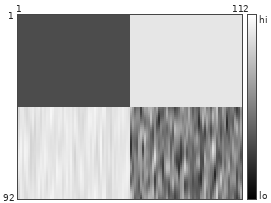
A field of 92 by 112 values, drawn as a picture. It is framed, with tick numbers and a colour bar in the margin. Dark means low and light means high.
It is made of 2 by 2 panels. Panel 1,1: low, flat. Panel 1,2: very high, flat. Panel 2,1: very high, streaked downward, faint in contrast. Panel 2,2: middling, streaked downward, strong in contrast.
